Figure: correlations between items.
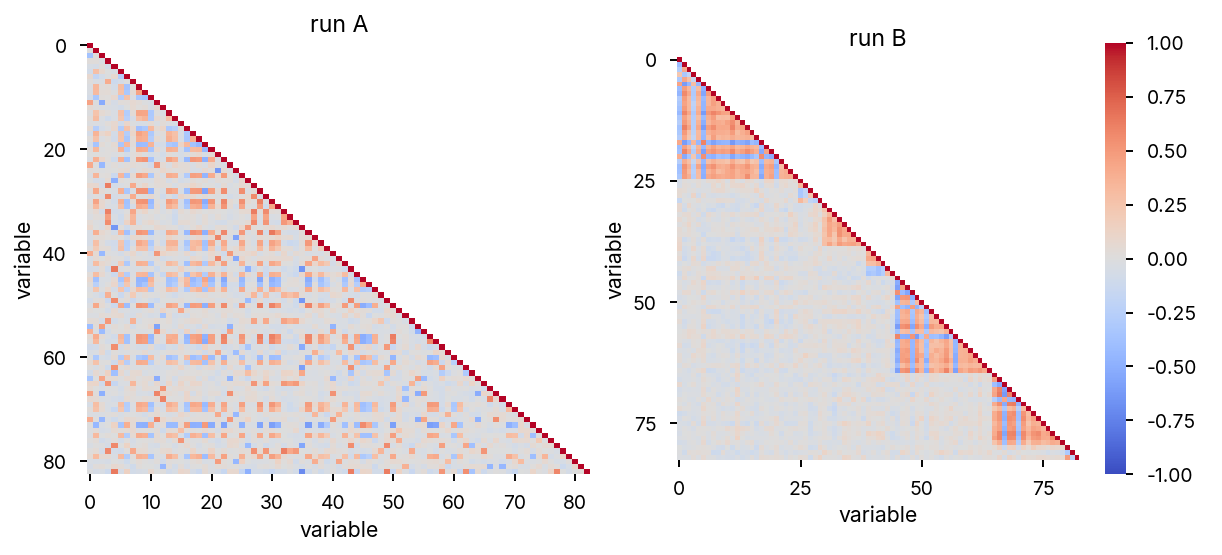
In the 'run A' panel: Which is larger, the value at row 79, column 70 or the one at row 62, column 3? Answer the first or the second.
the first
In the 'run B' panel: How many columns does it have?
83
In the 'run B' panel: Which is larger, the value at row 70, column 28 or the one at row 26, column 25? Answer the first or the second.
the second
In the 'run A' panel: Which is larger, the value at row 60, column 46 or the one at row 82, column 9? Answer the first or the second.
the first
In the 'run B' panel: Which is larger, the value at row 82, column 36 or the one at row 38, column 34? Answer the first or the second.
the second
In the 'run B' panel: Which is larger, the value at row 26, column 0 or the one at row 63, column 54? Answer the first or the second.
the second
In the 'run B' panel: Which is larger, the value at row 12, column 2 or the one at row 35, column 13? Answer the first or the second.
the first
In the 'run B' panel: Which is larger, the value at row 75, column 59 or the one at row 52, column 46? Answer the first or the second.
the second
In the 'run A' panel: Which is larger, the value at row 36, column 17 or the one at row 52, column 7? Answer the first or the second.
the first
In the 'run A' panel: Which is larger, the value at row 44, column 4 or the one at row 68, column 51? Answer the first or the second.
the second
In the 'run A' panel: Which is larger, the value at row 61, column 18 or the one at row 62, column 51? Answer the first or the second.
the first
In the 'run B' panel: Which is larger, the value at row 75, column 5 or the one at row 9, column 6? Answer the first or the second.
the second
